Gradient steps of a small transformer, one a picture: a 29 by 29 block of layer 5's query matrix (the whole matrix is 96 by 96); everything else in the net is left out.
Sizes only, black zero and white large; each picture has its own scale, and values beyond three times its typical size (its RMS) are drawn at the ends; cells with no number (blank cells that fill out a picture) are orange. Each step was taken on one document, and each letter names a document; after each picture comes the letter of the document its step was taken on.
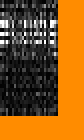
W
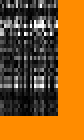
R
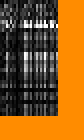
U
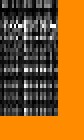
U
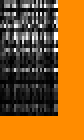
W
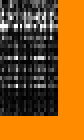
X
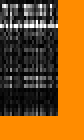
X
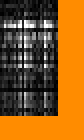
U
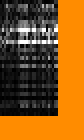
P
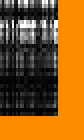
P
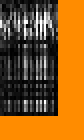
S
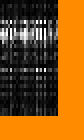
W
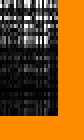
S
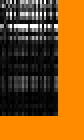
X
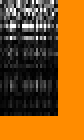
X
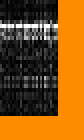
S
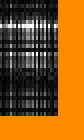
X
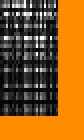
U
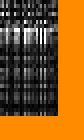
S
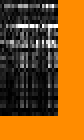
P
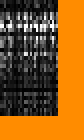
R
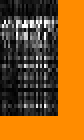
S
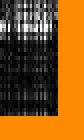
R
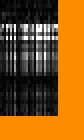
W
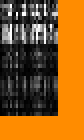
W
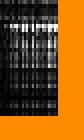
P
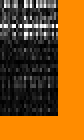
U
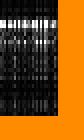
S
